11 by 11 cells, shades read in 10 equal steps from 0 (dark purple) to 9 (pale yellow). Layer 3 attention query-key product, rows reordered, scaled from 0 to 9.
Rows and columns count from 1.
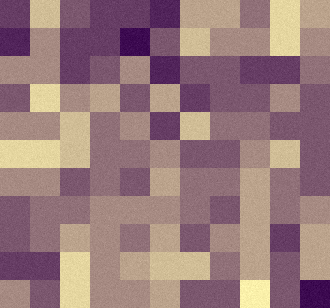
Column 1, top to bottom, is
2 1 5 3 5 8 5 3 3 2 5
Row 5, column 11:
3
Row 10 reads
2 2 8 5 6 7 7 4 6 3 6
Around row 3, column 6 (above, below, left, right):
3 6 5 3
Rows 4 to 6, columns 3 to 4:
5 6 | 7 4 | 7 4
